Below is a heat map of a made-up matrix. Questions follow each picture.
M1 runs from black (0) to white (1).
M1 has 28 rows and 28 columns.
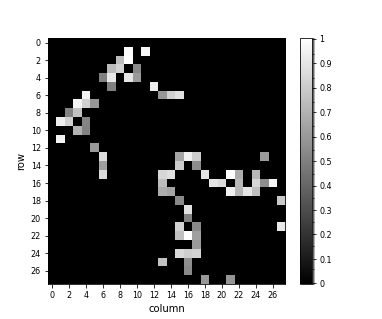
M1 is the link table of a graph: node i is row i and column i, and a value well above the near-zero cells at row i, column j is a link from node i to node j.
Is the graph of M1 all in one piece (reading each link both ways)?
no
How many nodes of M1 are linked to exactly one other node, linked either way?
6
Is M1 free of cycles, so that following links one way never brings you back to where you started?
no
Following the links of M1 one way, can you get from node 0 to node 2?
no
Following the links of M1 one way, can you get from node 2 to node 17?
yes
